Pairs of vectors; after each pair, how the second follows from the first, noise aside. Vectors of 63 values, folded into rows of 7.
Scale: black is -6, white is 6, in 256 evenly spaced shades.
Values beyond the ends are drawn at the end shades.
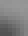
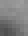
copied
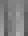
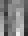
scaled up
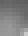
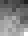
scaled up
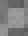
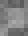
copied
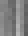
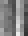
scaled up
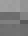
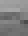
copied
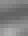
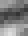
scaled up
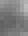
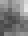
scaled up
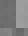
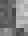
scaled up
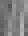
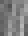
copied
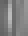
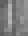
copied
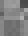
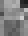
scaled up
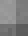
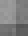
copied
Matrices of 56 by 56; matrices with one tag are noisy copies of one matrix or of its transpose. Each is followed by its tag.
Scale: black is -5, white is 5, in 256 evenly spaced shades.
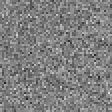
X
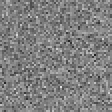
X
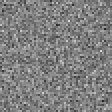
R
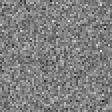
R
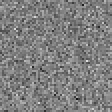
X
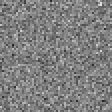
R
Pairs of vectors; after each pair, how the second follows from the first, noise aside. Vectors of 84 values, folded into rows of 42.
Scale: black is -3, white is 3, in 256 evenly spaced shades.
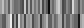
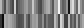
shuffled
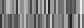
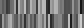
sign-scrambled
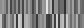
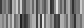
shuffled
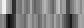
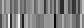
shuffled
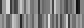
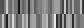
shuffled
